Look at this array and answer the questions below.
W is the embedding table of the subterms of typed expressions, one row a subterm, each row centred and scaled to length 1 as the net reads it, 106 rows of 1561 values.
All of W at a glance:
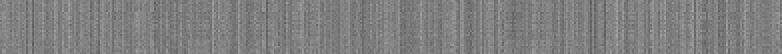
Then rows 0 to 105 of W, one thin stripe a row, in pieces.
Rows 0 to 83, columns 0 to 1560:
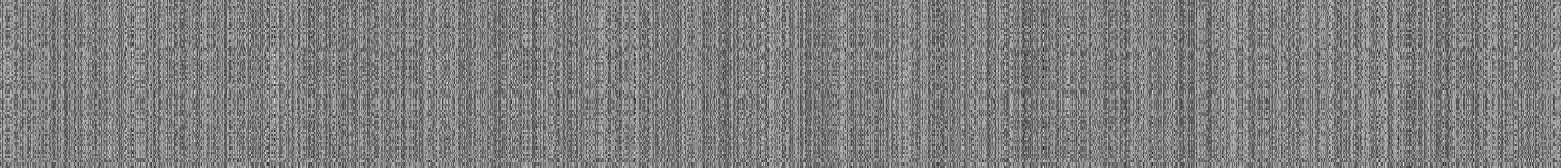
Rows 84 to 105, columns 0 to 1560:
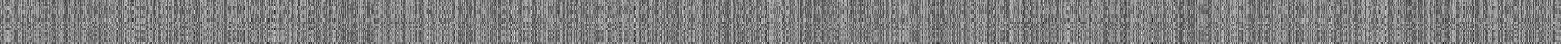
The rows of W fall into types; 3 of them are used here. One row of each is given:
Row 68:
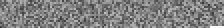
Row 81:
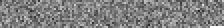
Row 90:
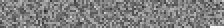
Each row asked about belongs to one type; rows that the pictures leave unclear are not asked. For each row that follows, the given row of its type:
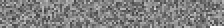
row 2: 90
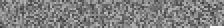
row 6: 68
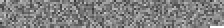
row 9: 68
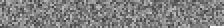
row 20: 90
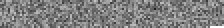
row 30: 68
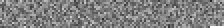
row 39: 90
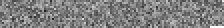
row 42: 81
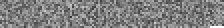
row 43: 81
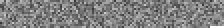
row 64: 68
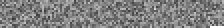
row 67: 90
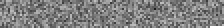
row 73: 68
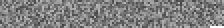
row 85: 81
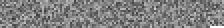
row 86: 90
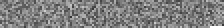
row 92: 81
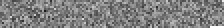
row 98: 81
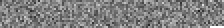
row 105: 81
